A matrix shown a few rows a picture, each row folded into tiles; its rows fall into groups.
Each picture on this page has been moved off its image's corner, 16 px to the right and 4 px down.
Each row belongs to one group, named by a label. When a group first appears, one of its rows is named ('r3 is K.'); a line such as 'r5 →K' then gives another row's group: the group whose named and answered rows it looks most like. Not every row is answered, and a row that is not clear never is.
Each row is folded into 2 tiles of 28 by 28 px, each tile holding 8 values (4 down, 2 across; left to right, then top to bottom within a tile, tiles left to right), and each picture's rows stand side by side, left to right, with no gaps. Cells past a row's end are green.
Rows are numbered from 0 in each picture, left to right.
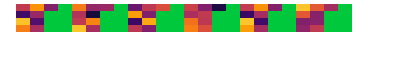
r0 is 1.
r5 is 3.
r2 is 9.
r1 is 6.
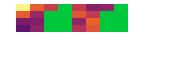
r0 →3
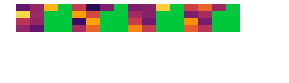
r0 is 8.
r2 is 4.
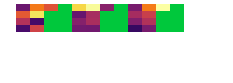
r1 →3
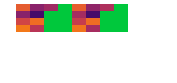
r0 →6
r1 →6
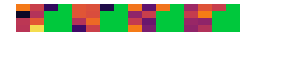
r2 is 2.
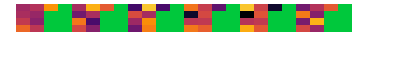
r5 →9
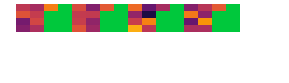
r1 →2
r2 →6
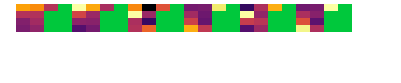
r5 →4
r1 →3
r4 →8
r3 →4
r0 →3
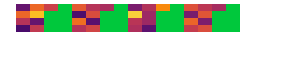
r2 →8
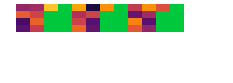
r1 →2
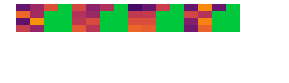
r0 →9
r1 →6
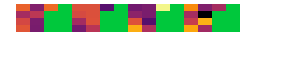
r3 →6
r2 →4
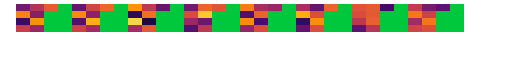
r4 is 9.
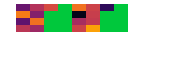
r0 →9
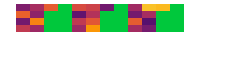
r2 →1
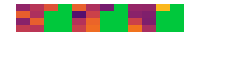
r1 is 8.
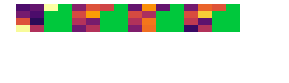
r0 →4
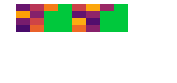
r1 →1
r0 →8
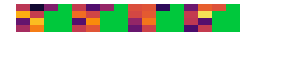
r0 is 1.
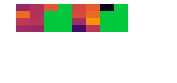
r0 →8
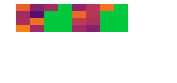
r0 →6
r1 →8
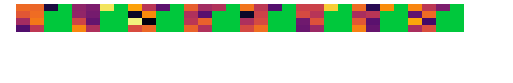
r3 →6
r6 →2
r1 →4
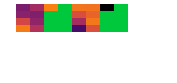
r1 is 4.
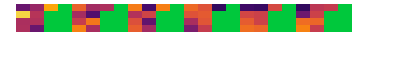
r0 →8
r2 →2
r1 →6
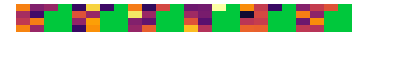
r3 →4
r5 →9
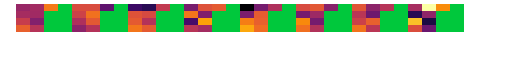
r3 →9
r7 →1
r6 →6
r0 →4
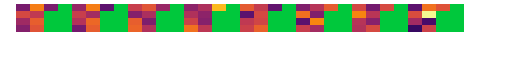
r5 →9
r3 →4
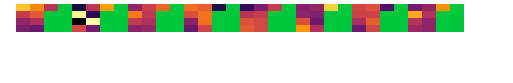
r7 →8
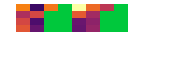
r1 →3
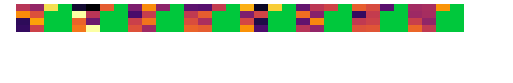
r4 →2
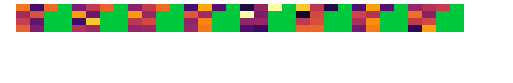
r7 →8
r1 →9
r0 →2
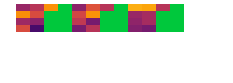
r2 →3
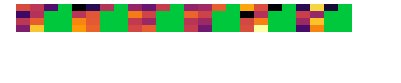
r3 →8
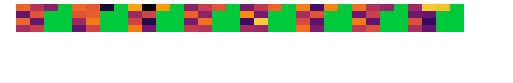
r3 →9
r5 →2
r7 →1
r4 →9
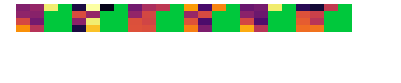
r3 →2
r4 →4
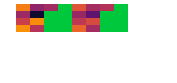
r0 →6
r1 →6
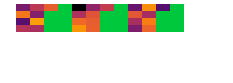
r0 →9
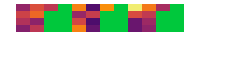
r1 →2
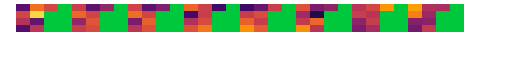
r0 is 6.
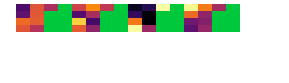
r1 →1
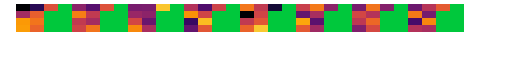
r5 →1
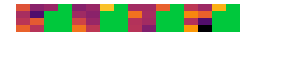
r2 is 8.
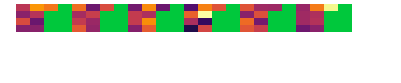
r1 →2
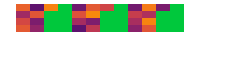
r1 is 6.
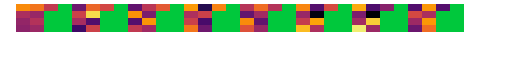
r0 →3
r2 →9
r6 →6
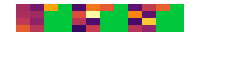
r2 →9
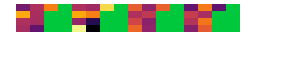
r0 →8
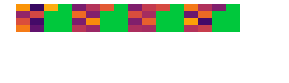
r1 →9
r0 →2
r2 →9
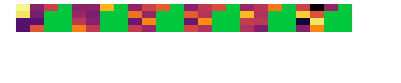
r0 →3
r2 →9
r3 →9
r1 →4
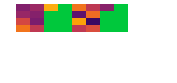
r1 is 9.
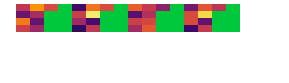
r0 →1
